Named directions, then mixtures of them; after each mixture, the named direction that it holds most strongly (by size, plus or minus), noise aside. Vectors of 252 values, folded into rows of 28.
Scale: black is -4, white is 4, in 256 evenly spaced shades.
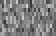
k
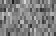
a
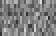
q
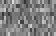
a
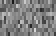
a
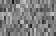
a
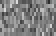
k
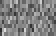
q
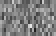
a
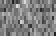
a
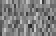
q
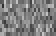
k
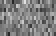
a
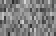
a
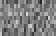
q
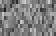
a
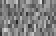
q
